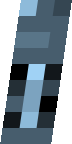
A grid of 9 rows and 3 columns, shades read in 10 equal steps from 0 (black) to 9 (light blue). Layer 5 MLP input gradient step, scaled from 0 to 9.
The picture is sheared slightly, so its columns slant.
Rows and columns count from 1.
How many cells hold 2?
2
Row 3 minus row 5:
5 -4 3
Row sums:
15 12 14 12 10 12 11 11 12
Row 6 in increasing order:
2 3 7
